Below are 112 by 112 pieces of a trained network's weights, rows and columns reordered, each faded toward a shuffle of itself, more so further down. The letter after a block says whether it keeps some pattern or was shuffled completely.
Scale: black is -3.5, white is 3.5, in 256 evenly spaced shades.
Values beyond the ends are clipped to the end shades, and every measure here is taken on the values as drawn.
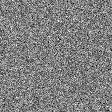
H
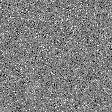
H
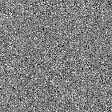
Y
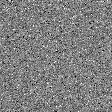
H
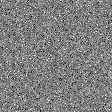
H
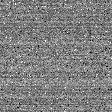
Y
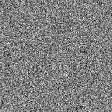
Y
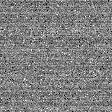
Y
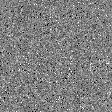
Y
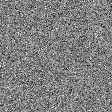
H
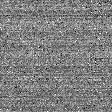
Y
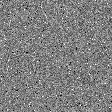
H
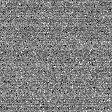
Y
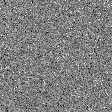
H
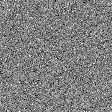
H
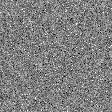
H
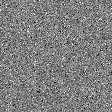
H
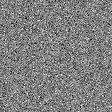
H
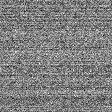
Y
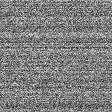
Y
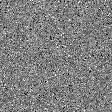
H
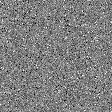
H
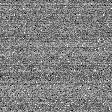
Y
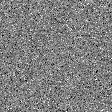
H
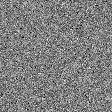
H
